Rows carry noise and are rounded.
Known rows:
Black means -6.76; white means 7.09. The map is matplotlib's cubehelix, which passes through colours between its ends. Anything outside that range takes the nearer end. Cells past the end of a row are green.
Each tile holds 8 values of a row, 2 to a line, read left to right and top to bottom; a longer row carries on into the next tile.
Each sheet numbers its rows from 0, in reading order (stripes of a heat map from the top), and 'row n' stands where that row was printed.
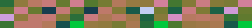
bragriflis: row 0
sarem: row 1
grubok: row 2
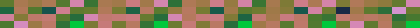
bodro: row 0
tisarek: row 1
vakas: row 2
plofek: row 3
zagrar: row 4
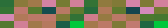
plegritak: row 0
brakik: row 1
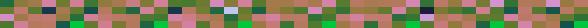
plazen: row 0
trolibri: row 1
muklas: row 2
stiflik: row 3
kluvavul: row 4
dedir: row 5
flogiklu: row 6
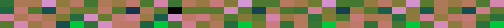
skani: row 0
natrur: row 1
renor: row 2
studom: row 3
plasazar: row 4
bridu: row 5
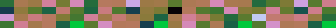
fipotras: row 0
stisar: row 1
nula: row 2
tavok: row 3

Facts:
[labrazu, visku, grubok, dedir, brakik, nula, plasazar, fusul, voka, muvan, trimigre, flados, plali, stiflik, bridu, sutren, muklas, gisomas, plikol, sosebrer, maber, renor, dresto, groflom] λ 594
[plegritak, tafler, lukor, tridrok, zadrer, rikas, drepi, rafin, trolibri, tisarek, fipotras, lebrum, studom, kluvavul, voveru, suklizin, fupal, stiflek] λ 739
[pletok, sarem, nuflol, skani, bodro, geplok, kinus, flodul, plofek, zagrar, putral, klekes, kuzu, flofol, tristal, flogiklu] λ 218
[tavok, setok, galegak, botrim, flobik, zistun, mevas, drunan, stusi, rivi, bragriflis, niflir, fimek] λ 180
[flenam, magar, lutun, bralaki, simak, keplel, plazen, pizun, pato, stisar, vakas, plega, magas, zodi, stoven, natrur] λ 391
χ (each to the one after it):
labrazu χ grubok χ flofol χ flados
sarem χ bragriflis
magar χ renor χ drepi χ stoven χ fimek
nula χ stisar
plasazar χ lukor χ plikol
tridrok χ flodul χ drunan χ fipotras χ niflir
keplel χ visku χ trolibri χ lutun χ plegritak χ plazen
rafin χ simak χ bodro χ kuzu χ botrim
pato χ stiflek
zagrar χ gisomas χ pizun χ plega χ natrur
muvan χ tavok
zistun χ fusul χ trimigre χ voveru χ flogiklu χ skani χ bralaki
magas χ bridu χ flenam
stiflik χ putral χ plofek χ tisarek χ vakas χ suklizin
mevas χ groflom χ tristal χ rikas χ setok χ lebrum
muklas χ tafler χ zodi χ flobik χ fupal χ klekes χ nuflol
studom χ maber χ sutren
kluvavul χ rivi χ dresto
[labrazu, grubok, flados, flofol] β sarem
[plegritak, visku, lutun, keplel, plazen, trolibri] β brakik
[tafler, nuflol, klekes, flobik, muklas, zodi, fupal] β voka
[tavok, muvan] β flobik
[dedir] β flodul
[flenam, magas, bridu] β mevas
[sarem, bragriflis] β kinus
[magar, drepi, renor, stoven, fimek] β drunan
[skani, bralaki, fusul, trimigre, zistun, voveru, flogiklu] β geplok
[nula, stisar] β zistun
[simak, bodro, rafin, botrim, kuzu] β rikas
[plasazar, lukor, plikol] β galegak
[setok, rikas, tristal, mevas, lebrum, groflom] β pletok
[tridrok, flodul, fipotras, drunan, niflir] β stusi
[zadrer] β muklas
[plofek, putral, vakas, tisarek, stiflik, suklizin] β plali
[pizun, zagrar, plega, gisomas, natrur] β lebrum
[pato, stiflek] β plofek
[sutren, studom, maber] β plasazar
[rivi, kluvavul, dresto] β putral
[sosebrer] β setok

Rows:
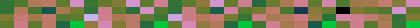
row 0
maber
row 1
zadrer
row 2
fupal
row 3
plikol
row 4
tridrok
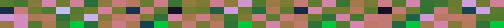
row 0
muvan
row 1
flados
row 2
flodul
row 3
rikas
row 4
lebrum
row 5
flobik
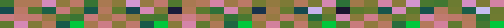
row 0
voveru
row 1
geplok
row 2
fusul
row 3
mevas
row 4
drunan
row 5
tafler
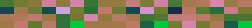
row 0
visku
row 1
kinus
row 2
trimigre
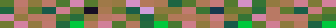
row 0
sosebrer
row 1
zistun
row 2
sutren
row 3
lutun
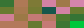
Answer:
plali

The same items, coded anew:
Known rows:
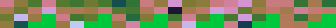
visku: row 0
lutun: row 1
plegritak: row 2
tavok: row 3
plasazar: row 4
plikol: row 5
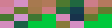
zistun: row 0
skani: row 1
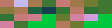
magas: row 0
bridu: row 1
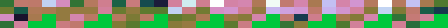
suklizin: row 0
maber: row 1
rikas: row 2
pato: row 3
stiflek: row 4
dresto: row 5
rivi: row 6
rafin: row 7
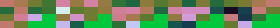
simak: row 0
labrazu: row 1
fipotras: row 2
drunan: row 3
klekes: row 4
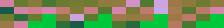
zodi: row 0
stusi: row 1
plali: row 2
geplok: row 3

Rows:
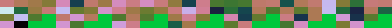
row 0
sarem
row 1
grubok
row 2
nula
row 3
drepi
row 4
plazen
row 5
vakas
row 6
bralaki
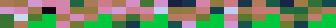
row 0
magar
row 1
bragriflis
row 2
plofek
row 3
fimek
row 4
flofol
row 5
setok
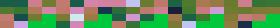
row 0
flogiklu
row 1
renor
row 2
muklas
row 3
fupal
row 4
pletok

